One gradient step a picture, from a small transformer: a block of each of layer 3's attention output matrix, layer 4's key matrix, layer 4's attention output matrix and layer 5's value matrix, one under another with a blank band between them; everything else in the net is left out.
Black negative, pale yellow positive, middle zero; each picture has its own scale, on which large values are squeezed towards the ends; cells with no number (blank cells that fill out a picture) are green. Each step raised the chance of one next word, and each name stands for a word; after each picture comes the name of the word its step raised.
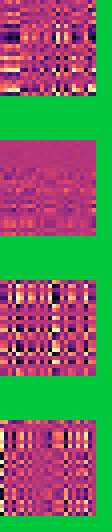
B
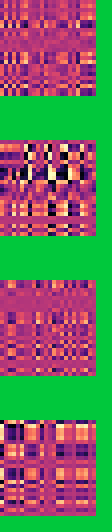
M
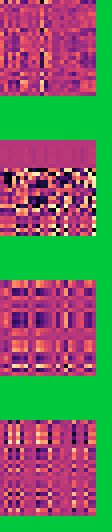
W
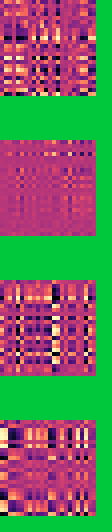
B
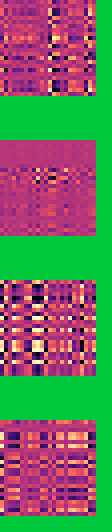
B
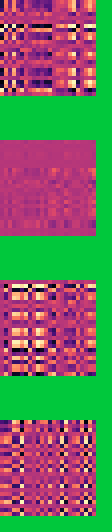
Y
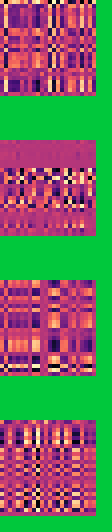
W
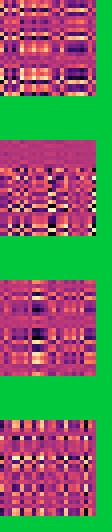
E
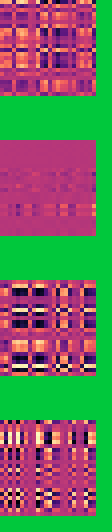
W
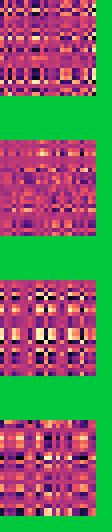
E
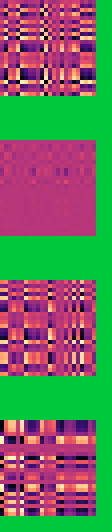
E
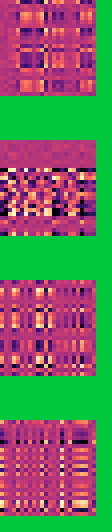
W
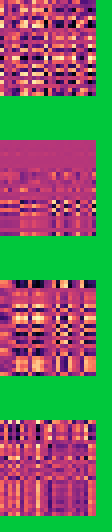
M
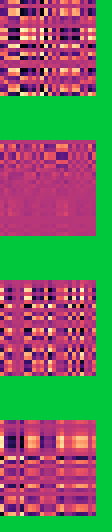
B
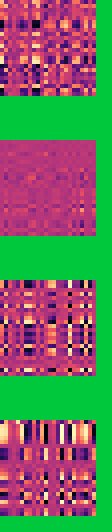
M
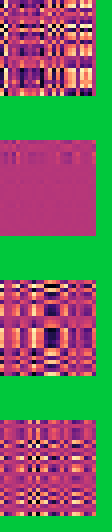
Y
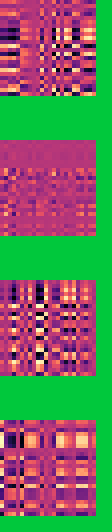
B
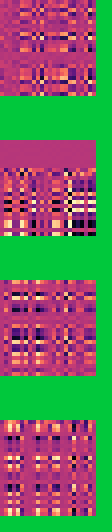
E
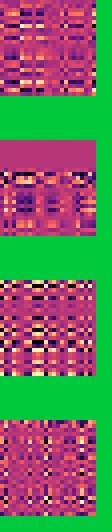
Y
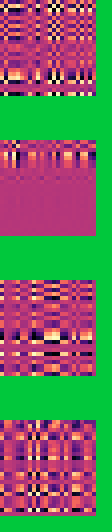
E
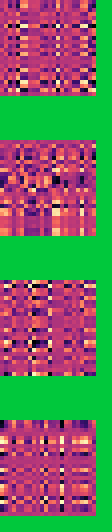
Y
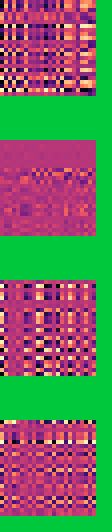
Y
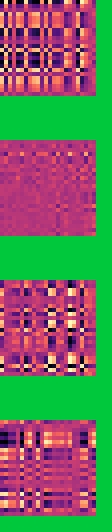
W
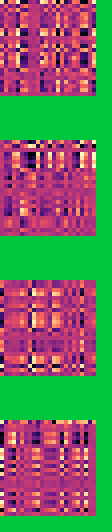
W
